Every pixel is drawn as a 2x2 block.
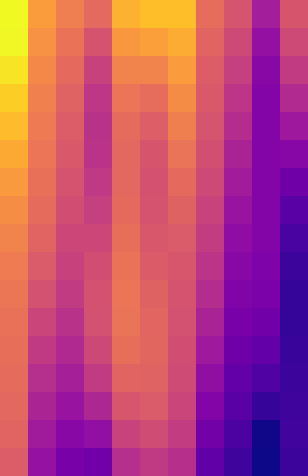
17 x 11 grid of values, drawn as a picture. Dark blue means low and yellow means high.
On average the colour sits 50% of the way up the scale. The ninth with the lowest average is the bottom right. Values rise toward the top left. There are no lone odd cells.
